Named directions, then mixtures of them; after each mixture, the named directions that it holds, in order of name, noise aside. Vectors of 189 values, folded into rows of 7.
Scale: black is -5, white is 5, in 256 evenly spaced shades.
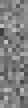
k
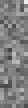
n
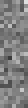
k, n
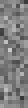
k, n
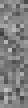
k, n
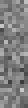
k, n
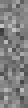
k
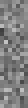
k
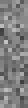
k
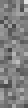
n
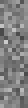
k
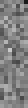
k, n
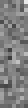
n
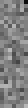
n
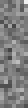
n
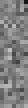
n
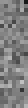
k, n
